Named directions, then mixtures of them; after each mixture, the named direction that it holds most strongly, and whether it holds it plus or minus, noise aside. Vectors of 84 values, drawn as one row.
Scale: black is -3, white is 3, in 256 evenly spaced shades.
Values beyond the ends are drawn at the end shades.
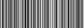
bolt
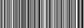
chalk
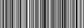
chalk, minus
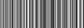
chalk, minus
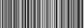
bolt, plus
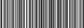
bolt, minus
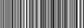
chalk, minus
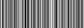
bolt, plus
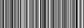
chalk, minus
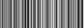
bolt, plus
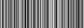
bolt, plus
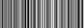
bolt, plus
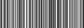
bolt, minus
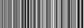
chalk, plus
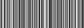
chalk, plus
